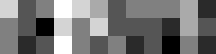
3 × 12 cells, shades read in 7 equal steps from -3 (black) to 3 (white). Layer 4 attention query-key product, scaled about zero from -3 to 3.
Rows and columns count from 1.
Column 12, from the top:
-2 -1 -2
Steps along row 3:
down up up down down up down up down up down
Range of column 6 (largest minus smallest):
3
